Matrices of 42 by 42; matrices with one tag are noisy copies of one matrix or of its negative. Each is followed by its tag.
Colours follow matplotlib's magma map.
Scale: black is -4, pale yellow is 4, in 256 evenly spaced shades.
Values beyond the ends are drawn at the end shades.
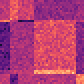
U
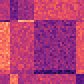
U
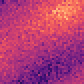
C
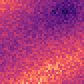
C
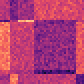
U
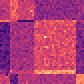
U
